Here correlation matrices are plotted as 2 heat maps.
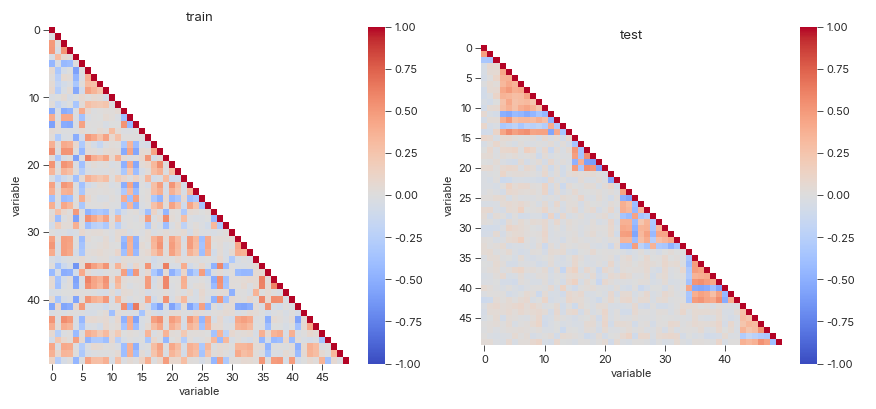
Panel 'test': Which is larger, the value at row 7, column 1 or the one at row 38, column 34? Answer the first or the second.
the first
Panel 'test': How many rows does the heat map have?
50
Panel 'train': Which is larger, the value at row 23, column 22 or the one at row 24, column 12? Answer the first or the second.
the first
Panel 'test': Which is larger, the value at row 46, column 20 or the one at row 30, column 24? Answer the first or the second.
the second
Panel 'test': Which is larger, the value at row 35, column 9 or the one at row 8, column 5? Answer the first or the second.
the second
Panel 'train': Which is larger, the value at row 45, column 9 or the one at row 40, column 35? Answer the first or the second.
the second
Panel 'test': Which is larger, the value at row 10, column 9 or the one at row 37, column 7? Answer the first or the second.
the first
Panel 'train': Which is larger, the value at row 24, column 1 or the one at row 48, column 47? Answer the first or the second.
the second
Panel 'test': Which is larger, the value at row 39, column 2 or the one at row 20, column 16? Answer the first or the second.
the first
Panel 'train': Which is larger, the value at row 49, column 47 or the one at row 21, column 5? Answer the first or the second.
the first
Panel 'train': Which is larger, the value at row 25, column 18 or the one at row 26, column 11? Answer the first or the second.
the second
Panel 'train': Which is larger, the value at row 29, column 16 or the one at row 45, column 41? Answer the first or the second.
the second
